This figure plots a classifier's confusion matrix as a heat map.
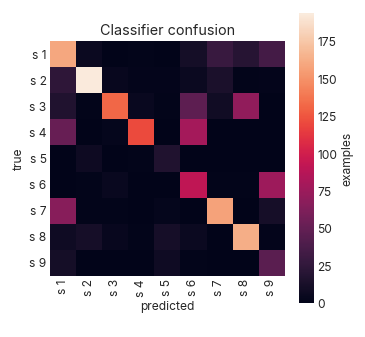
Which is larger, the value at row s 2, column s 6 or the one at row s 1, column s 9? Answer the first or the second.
the second
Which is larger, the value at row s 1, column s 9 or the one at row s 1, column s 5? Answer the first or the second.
the first
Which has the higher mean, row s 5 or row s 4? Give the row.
s 4
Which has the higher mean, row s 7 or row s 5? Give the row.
s 7
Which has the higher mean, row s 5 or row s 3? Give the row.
s 3
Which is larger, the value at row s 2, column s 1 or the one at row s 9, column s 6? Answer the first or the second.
the first
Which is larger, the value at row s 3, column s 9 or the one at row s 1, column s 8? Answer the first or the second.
the second
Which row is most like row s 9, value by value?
s 5
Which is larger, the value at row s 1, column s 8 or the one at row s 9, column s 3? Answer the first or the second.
the first
